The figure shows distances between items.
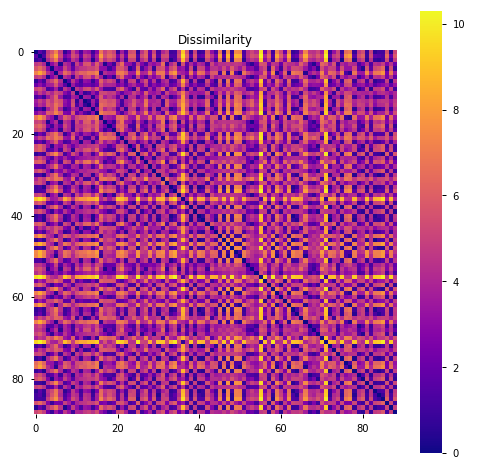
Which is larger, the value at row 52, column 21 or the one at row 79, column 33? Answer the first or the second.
the first
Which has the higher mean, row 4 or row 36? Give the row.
36
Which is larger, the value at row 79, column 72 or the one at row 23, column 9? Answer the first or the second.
the first
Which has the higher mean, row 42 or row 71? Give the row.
71
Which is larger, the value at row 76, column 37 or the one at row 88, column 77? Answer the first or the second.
the second
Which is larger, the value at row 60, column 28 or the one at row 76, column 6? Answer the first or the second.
the first
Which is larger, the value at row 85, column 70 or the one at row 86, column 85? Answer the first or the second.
the second
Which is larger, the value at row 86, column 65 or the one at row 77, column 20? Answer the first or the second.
the second
